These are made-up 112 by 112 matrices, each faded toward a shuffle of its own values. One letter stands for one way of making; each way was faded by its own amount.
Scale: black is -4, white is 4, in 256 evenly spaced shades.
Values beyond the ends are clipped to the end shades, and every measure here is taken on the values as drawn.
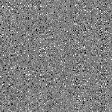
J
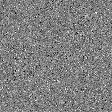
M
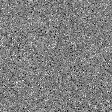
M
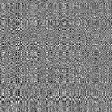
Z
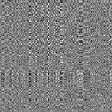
Z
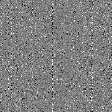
J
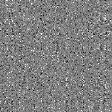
J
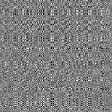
Z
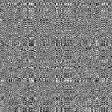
Z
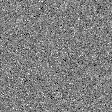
M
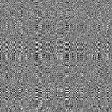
Z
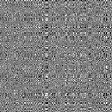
Z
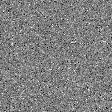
M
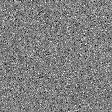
M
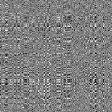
Z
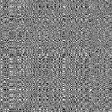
Z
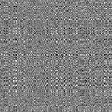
Z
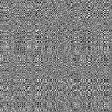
Z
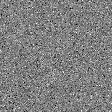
M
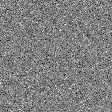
M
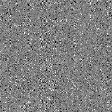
J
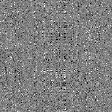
J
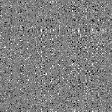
J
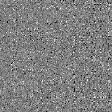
J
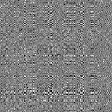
Z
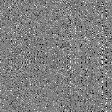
J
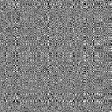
Z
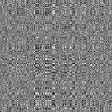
Z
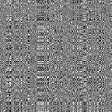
Z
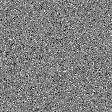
M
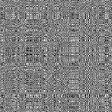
Z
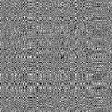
Z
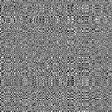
Z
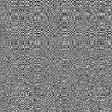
Z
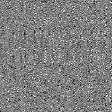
J
